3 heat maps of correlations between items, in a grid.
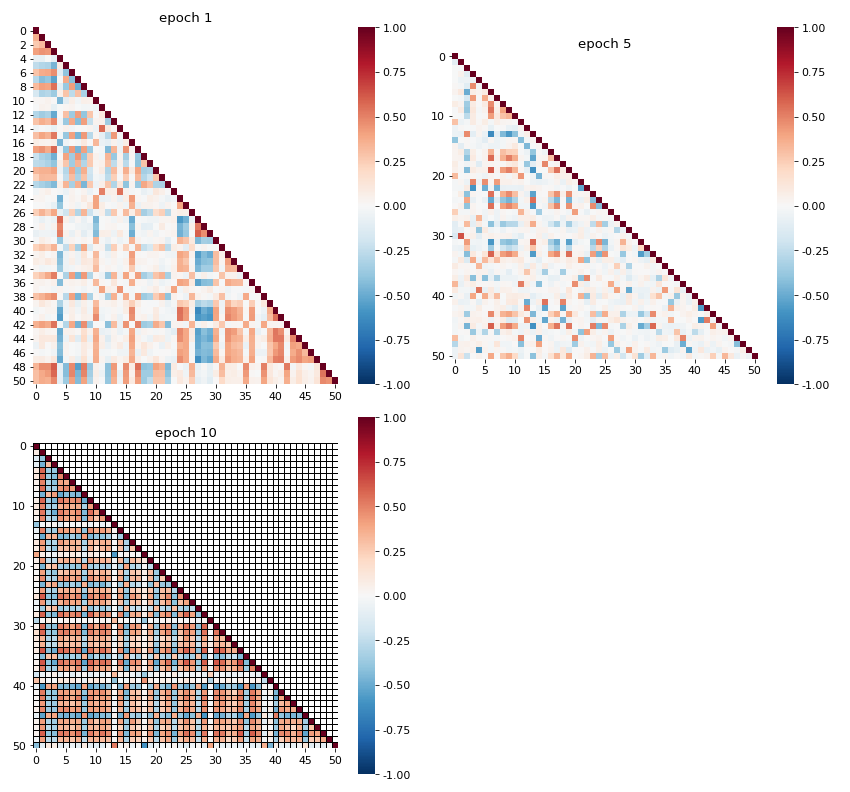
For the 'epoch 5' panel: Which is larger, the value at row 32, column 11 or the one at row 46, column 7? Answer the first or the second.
the first
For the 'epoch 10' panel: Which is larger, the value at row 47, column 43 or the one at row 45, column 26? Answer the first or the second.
the first
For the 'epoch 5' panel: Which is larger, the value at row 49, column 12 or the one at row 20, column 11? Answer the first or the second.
the second
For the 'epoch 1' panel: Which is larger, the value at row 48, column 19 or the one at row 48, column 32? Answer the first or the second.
the second
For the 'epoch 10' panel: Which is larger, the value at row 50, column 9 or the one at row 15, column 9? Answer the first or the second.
the first
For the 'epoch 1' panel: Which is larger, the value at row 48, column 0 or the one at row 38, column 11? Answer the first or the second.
the first
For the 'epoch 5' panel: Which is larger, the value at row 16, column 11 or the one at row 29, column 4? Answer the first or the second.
the first
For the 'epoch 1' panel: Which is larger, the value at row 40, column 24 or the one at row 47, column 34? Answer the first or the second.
the first
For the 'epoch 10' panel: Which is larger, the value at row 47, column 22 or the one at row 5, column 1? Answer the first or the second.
the second
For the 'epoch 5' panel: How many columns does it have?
51
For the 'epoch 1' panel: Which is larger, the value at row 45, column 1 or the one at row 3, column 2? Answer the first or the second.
the second
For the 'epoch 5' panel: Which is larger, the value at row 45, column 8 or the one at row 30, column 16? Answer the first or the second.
the first
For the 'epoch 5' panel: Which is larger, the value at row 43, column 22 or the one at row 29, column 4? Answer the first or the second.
the first
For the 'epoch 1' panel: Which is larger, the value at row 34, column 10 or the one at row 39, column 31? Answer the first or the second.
the first
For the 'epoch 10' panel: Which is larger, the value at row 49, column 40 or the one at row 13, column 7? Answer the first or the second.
the second
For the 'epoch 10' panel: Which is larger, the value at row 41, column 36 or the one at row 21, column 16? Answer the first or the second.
the first
